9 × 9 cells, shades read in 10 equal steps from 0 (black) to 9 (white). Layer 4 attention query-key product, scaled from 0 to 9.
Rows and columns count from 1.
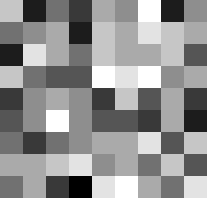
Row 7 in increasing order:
2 3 4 4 5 6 6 7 8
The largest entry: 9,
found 5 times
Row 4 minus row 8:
1 -2 -4 -5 4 2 5 -2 3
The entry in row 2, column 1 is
4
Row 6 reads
3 5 9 5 3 3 2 6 1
